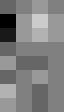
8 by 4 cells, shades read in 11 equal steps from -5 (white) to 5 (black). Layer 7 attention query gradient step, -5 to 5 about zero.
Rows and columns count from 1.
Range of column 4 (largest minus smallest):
1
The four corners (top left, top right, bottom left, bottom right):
1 0 -1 0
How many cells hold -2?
2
